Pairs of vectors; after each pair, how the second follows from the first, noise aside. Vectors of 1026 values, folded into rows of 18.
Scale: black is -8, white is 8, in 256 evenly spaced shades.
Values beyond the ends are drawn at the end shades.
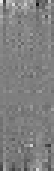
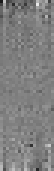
negated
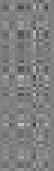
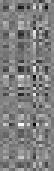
scaled up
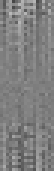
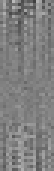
negated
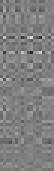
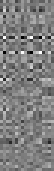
scaled up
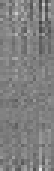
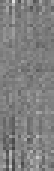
reversed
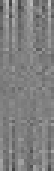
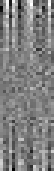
scaled up
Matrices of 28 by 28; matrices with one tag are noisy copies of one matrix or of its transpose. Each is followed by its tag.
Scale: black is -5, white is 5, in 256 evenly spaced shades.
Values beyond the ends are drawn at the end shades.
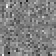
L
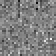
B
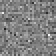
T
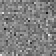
T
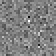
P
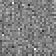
T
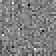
T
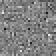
T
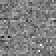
B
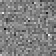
T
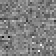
B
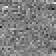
L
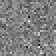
P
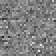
B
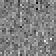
B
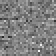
B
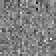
B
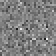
P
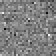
T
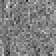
L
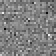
T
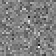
P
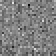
T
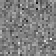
B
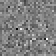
P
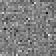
T
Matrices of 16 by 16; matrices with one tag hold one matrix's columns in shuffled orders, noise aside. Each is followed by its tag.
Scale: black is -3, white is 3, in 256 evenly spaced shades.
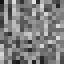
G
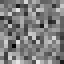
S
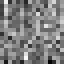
G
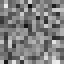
S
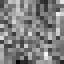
G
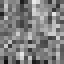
G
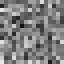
S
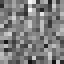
G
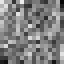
G
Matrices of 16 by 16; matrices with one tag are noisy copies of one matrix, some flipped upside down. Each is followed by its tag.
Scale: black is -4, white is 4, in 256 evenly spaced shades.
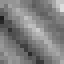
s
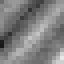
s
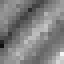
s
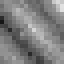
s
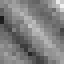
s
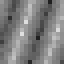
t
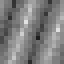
t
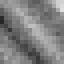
s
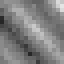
s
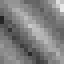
s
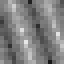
t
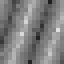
t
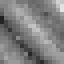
s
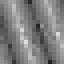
t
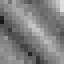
s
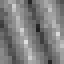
t
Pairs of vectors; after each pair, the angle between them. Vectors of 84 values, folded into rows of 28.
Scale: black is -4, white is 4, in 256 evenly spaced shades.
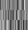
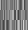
nearly opposite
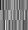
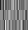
nearly parallel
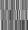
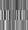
orthogonal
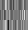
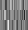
nearly opposite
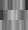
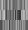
partly opposed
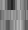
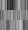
nearly parallel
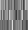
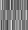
orthogonal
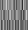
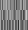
nearly parallel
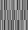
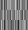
nearly parallel
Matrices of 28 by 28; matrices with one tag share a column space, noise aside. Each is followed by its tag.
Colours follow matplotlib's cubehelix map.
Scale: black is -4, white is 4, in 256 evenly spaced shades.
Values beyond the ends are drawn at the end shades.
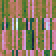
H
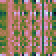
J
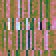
H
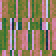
H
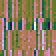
H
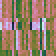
H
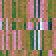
H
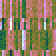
H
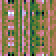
J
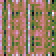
J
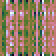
J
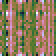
J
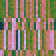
H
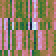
H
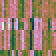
H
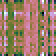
J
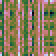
J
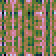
J
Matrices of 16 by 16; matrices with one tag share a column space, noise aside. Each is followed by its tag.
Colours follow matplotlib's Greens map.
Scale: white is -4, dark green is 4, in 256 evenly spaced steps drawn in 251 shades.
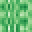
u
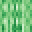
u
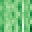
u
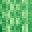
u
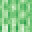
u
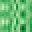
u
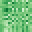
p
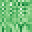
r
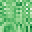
r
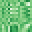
r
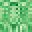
r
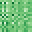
p
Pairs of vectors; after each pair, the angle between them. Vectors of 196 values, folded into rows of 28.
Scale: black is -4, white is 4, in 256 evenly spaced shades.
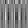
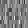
partly aligned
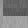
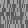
orthogonal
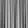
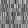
orthogonal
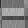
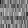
partly aligned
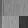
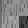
nearly parallel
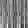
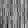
nearly opposite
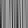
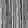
nearly opposite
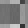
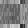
nearly parallel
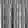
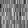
partly opposed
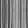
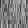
partly aligned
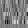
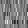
nearly opposite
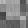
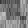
nearly opposite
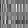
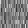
partly opposed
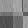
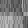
nearly opposite
